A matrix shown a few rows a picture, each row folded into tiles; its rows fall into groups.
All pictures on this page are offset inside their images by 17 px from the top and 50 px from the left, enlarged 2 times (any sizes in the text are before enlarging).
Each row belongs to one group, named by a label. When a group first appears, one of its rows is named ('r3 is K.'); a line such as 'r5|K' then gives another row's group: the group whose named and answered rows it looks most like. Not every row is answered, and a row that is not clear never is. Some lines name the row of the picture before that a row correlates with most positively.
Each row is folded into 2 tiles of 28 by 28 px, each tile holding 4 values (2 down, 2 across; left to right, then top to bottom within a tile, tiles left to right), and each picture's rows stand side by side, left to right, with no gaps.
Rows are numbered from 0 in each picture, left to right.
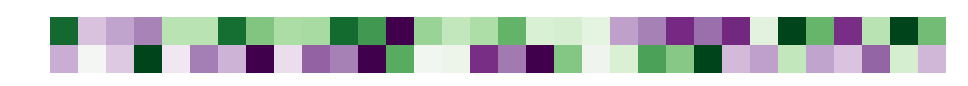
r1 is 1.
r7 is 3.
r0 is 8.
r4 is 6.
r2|1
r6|3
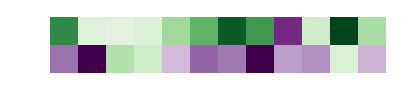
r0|6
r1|1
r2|3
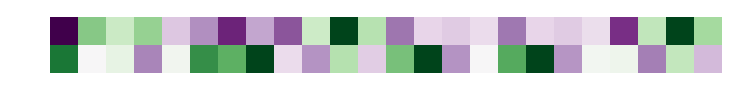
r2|3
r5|3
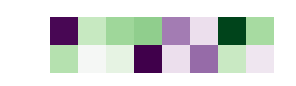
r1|3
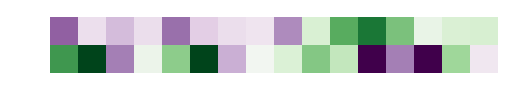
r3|6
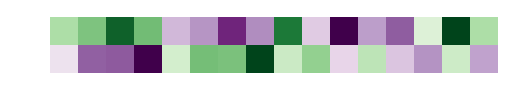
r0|1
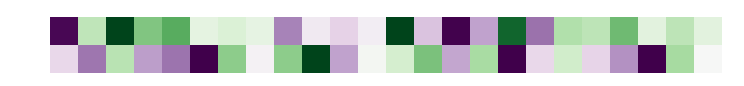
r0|3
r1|6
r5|6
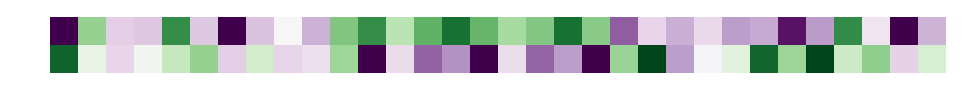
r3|1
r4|1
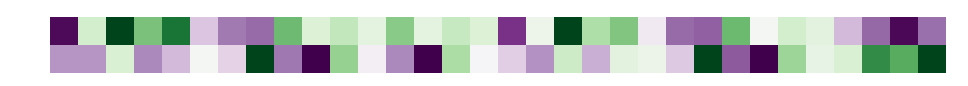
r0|3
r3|6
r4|3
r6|6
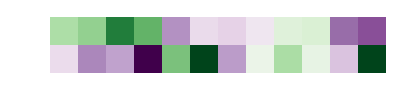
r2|8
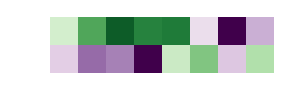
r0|1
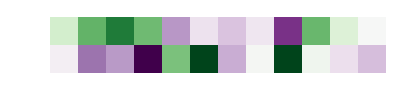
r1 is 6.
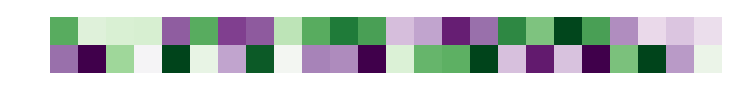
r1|8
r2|1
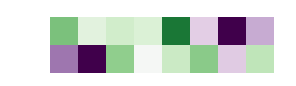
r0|6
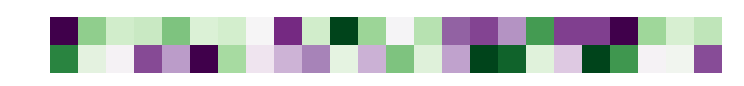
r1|6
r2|3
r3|8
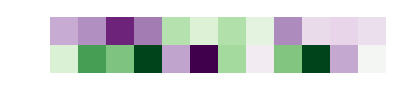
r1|6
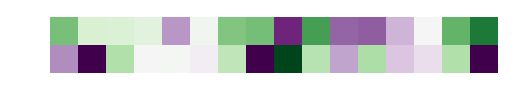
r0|6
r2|8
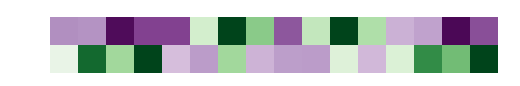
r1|3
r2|3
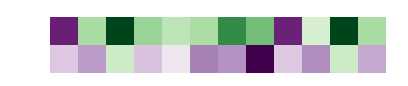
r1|1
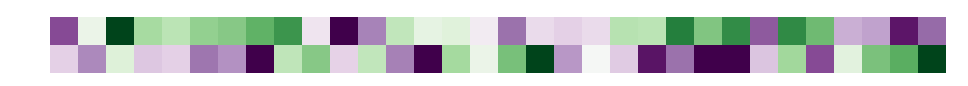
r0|3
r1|1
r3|6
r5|1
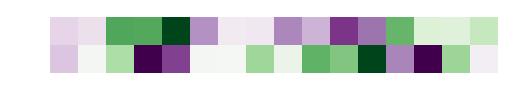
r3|6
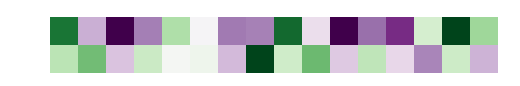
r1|8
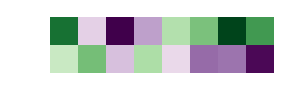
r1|1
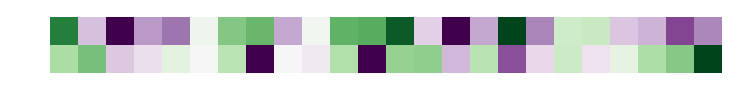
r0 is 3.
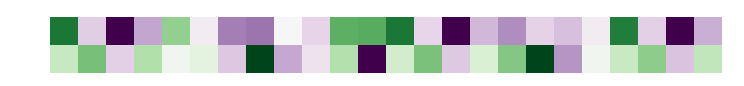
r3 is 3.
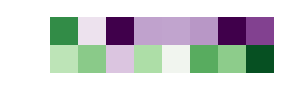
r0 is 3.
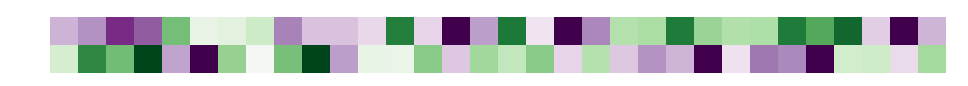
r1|6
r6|1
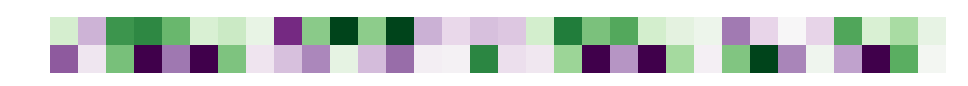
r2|3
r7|6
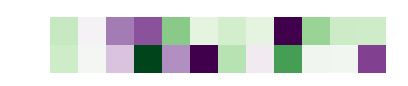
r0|8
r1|6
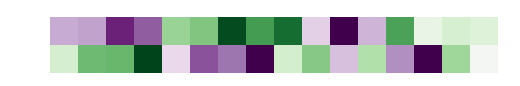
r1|1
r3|6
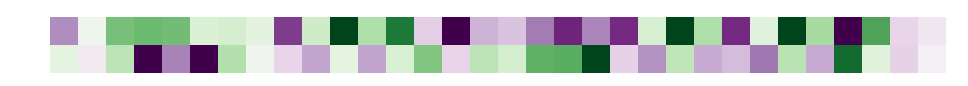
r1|6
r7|8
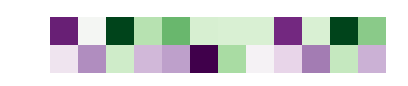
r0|3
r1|6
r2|3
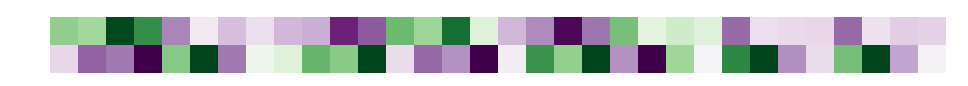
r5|6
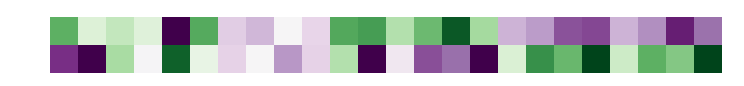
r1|8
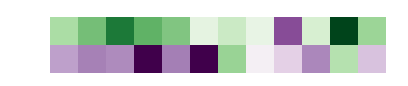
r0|1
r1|6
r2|3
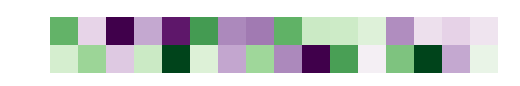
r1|8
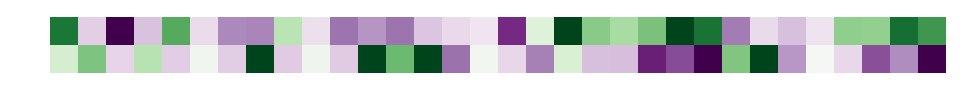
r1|8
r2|8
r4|3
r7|1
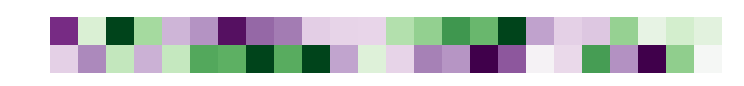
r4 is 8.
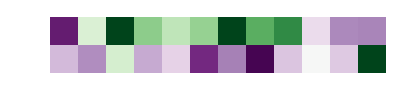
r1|1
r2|8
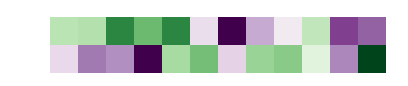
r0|1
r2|8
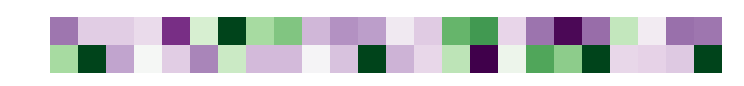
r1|3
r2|8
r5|8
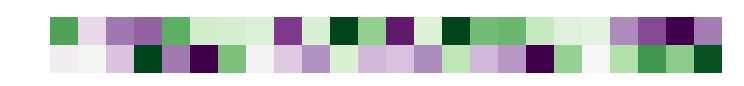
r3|3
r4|6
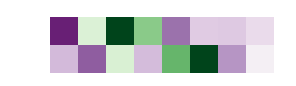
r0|3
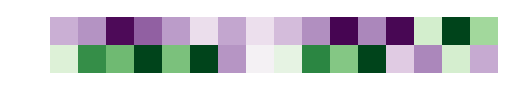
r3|3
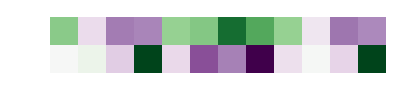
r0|8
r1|1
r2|8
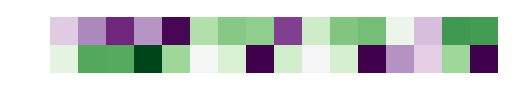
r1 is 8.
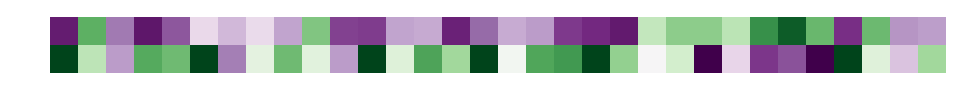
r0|8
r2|8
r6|1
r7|8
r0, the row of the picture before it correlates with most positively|0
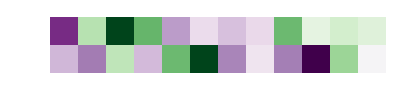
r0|3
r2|6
